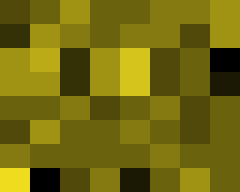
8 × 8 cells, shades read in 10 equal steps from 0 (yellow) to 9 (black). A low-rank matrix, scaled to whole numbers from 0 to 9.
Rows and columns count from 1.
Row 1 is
6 5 3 5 5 4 4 3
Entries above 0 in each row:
8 8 8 8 8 8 8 7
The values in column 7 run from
3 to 6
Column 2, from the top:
5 3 2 3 5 3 5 9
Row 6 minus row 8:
6 -6 -1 1 -4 0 3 0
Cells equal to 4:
11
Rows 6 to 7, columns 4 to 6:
5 4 5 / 5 5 4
